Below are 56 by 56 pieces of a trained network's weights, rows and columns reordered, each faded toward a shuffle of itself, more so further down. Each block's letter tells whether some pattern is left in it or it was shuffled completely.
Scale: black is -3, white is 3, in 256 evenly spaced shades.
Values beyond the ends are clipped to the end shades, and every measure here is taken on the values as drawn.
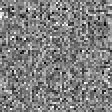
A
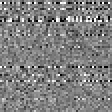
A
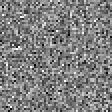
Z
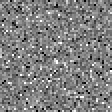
Z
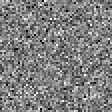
Z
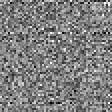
A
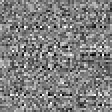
A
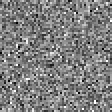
Z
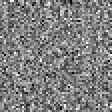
A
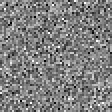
Z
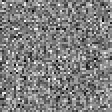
A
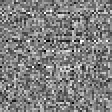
A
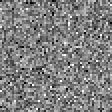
Z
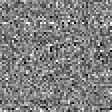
A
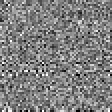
A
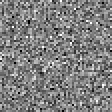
Z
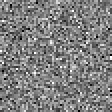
Z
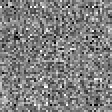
A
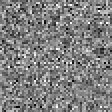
A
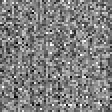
A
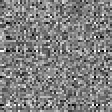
A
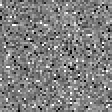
Z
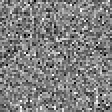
Z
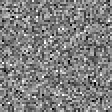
Z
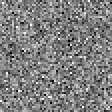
Z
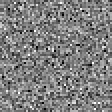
Z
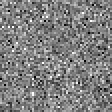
Z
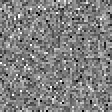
Z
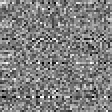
A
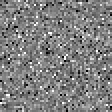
Z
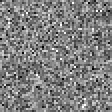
Z
